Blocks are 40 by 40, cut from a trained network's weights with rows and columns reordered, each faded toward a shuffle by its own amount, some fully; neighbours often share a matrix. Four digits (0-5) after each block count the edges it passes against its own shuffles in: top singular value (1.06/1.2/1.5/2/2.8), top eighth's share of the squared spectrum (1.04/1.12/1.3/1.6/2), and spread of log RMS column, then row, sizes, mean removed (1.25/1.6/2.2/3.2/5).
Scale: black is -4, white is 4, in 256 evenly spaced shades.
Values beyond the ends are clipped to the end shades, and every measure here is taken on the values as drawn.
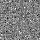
1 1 0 0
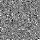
2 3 1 1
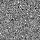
0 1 0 0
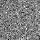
2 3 1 0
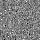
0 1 0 0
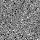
1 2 0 1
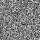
1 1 0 0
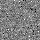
0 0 0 0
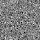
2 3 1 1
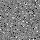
0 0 0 0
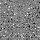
2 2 0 1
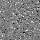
0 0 0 0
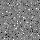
0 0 0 0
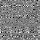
3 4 0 3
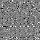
3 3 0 2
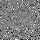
2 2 0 2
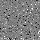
1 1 0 1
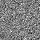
2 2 0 0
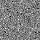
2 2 0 0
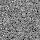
0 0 0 0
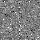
2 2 1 0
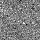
1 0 0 0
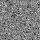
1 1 0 0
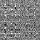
3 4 2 1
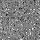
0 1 0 0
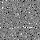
2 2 0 1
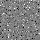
0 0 0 0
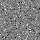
0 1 0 0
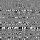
4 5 1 3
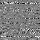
3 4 0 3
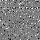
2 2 0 1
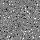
0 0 0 0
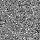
1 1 0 0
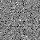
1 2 0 0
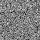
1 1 0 0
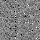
2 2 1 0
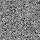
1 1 0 0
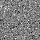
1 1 0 0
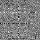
3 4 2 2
